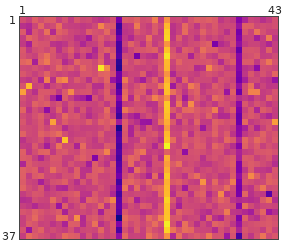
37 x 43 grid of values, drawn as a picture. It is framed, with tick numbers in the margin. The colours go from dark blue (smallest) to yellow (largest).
Histogram: heavy tails on both sides. Average level on the scale: 50%. Slope: none. Odd lines: columns 17, 25 and 37.
